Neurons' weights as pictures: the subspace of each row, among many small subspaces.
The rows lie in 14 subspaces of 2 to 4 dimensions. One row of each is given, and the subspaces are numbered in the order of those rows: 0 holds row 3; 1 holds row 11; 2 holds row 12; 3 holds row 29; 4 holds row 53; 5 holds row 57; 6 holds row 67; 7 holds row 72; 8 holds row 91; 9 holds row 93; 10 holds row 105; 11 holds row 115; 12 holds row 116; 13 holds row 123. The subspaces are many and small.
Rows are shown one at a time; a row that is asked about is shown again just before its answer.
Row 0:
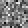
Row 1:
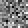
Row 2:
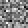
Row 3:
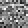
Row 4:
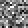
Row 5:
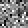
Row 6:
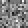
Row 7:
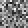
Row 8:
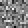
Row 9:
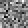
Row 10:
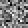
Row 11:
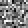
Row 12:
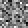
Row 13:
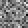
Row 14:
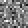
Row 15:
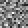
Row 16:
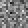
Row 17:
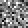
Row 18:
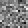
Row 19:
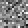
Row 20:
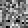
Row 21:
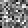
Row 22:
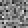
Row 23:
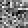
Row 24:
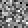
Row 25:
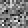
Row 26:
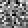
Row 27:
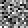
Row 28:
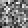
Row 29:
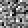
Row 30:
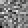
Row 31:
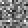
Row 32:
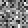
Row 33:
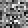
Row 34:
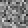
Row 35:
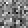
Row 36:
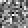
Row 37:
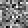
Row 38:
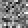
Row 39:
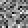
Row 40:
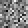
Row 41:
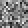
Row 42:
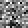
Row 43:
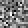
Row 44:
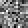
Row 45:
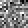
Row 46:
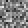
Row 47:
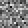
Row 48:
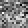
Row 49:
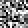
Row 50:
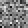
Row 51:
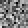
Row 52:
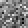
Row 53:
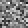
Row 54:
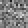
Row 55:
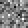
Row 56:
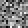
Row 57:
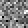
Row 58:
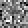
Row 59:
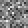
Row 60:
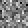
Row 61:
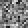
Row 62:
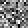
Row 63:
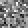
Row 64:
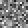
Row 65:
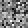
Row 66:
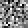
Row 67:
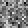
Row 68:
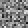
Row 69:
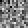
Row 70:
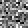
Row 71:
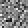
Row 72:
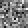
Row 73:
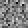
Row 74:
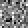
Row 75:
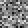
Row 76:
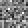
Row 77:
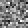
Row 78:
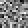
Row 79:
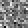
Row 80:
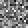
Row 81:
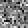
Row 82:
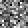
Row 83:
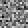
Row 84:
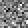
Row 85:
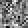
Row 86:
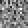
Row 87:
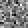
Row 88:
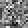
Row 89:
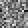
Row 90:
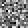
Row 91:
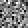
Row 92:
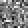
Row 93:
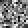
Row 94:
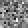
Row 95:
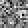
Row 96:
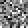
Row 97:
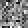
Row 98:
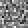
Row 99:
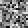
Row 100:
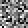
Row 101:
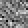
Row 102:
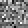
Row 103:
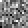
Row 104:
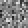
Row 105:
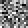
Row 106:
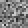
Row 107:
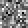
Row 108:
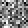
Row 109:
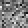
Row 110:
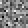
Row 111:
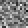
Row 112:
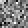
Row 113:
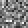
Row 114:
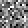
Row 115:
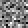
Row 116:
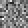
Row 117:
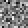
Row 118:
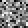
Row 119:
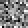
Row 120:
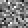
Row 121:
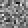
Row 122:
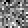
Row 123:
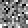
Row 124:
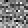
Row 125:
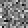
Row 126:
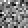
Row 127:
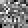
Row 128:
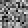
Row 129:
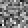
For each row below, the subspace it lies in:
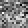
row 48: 3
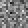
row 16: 12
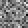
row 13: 6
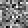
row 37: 0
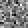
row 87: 3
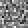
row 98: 1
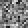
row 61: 9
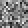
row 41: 10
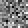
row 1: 13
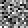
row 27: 10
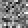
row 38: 13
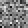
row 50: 0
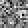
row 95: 12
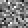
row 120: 4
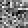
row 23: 12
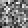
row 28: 10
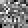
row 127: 13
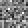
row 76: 2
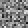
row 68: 11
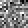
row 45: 12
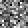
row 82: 2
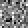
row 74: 8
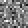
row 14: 4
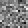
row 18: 0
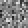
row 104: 8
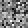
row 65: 3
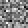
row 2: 6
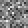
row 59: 5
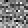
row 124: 9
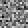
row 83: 11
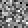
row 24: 2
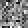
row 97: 10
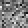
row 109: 3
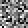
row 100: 11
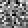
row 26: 3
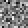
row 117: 8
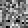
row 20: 0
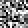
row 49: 7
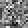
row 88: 9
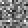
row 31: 2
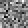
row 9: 7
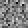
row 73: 11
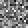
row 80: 9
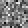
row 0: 10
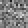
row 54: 12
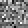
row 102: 1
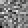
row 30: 10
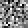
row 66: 11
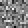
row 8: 1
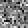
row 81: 4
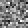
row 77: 4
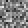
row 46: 6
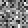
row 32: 6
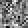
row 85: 9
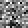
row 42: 9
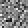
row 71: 11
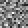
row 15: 11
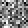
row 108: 6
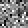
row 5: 2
